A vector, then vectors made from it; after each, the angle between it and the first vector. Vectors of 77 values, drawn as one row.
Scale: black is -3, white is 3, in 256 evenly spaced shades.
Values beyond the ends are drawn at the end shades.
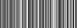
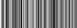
partly opposed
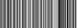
partly aligned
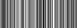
partly aligned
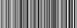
nearly opposite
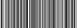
partly opposed
